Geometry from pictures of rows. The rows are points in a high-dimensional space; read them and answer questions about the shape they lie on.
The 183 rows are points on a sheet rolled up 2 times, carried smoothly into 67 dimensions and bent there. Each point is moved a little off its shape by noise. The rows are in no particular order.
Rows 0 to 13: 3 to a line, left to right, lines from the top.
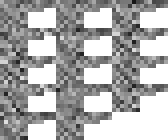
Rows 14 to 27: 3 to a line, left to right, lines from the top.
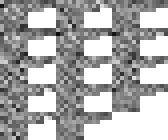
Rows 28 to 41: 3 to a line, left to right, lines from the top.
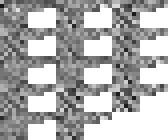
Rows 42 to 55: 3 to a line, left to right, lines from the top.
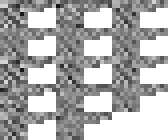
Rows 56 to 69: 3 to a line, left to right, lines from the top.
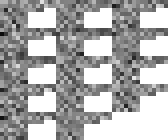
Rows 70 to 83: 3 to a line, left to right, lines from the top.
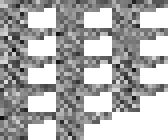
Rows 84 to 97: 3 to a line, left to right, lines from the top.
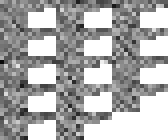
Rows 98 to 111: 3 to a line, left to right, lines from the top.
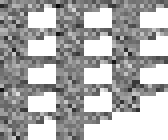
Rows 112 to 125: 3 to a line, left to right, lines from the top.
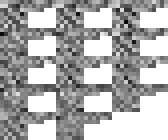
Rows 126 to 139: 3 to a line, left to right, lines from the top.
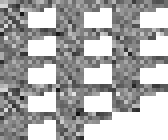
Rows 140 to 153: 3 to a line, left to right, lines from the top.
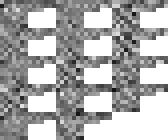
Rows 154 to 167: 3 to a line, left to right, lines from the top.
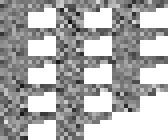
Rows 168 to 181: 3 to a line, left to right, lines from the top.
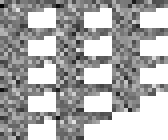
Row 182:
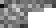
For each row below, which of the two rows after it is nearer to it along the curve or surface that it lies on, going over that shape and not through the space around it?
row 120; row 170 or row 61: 61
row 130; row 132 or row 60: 60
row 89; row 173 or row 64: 173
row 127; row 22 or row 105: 105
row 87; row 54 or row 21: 21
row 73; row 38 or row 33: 38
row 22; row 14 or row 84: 14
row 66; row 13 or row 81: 13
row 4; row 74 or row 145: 74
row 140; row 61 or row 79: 79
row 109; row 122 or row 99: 122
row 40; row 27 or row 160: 160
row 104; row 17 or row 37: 37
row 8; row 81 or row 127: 127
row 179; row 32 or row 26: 26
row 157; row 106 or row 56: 56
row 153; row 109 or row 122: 122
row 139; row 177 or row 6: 6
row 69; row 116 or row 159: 159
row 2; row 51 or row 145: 145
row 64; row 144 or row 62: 62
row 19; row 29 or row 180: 180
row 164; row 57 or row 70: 57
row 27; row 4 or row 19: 19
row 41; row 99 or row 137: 99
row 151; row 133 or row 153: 153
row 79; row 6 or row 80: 6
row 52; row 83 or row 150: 83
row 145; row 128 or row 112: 112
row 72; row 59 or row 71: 59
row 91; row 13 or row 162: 13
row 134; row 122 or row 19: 19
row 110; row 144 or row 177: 177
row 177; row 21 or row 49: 49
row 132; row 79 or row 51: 51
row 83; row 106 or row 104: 104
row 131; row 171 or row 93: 171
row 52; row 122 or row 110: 110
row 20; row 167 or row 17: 17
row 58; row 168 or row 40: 168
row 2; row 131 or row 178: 178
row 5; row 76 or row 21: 76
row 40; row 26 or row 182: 26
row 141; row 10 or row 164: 10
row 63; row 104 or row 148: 104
